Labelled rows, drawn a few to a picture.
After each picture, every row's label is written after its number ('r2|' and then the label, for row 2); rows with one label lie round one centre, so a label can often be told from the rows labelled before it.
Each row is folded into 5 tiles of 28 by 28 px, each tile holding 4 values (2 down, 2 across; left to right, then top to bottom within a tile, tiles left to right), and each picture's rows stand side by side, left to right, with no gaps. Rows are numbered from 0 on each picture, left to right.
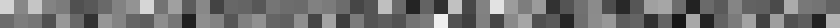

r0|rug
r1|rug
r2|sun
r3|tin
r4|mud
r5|mud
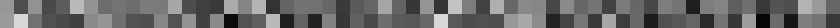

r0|tin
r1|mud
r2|sun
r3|tin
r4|sun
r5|sun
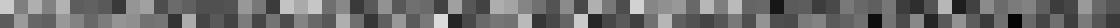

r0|rug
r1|sun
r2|rug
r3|tin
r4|tin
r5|rug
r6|sun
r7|sun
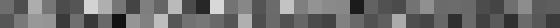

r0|mud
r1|tin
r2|rug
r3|sun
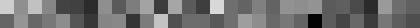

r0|rug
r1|tin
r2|sun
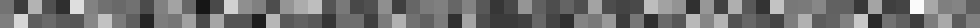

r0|tin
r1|mud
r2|rug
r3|sun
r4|mud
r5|tin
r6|tin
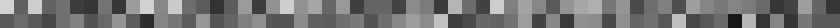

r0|rug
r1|rug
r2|rug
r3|tin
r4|rug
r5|sun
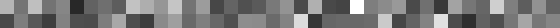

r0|rug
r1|rug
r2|tin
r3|tin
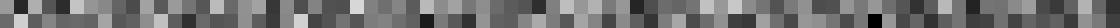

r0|tin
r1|tin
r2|tin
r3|rug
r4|rug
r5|rug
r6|sun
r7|sun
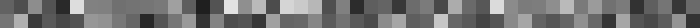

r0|tin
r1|mud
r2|rug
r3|tin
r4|rug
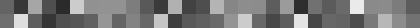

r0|tin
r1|tin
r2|tin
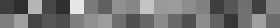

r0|tin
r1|rug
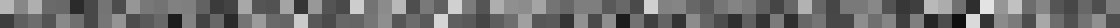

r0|rug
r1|sun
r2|tin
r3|tin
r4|mud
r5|sun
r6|mud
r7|rug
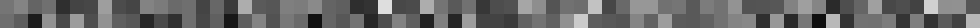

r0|sun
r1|sun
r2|sun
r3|sun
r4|tin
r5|mud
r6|mud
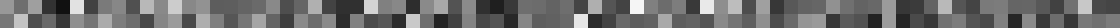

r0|tin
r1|rug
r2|mud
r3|sun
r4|tin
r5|rug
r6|sun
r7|sun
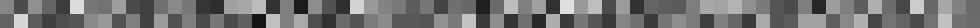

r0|tin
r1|mud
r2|tin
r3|mud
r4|rug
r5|rug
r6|tin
